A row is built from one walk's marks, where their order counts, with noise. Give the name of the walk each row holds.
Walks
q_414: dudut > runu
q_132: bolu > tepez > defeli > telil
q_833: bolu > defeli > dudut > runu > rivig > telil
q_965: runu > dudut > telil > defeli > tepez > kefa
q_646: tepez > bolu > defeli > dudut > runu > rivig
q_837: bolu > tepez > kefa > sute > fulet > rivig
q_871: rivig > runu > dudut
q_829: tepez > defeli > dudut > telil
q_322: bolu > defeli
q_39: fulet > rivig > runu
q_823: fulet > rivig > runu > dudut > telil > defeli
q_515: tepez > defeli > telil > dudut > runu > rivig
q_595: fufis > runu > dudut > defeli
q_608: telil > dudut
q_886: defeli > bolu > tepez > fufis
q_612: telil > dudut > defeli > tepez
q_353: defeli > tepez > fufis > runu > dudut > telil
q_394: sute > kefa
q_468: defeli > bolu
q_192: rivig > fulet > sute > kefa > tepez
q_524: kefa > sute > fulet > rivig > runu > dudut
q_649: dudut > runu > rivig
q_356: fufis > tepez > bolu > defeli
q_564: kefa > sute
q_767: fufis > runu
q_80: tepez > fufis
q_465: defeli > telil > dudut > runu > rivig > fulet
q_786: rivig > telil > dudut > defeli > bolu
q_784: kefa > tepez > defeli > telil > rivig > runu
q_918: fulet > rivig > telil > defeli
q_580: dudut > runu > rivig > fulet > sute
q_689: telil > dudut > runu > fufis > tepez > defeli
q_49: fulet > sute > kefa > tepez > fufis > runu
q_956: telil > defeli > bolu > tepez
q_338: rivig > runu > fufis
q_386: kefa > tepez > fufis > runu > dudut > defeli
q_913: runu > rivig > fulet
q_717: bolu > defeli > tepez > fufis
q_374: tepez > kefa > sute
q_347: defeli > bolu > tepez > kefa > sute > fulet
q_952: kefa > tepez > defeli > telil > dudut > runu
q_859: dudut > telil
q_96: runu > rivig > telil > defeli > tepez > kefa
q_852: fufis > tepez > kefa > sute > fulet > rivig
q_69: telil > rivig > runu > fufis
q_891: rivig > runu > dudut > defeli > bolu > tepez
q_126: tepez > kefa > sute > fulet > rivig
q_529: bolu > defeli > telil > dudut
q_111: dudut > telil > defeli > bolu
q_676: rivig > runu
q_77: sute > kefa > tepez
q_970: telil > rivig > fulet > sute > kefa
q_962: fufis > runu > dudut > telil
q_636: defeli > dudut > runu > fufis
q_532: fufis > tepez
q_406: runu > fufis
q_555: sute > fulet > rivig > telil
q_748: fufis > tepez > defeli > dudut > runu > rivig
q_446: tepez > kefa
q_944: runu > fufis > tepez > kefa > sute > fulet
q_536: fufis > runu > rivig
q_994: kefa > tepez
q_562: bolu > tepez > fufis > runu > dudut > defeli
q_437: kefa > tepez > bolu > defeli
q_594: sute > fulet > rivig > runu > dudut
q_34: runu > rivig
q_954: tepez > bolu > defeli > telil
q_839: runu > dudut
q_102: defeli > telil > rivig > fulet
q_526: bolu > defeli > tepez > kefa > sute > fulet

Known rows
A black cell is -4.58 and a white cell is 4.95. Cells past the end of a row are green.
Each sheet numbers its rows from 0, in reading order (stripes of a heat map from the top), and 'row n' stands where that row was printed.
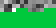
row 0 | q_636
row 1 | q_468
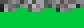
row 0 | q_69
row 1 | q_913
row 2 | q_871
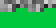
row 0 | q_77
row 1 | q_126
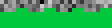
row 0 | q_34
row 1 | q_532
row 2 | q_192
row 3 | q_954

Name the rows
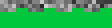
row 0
q_944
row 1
q_529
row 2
q_406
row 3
q_823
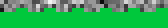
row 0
q_676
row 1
q_446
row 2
q_374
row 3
q_580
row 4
q_132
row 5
q_96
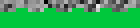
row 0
q_886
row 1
q_839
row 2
q_102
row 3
q_748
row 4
q_356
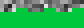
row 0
q_353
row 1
q_833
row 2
q_465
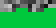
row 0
q_394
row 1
q_970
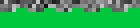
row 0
q_962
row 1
q_918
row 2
q_689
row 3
q_562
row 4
q_767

